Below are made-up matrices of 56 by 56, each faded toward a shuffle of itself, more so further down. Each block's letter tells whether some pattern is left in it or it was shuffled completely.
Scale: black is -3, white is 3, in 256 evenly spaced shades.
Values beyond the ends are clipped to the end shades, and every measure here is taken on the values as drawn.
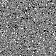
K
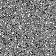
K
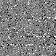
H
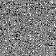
H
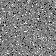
K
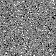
K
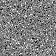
K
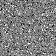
K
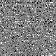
H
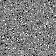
K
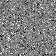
K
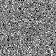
H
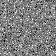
K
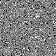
H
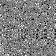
H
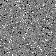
K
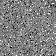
K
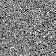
H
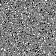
K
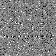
H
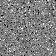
K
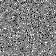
H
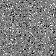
H
